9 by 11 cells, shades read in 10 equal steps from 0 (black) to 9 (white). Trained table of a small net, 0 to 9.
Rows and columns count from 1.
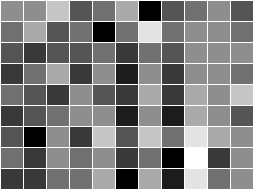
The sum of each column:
29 27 39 32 39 21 45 20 56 42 41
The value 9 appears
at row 8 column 9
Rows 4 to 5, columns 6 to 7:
1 5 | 2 6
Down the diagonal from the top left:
5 6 3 2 3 1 7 0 8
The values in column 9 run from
4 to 9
